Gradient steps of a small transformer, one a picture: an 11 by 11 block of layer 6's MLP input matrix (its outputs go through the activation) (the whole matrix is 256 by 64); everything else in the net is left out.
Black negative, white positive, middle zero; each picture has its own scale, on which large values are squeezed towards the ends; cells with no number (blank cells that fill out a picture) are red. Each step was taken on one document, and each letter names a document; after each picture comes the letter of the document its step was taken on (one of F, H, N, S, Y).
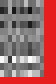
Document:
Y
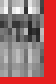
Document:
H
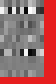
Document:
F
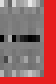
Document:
Y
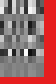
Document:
F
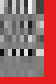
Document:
F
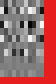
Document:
F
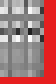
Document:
H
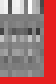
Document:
H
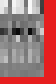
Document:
H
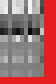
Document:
H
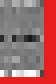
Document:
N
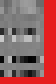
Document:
Y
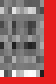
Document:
N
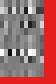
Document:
F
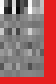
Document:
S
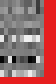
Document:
Y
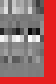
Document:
H
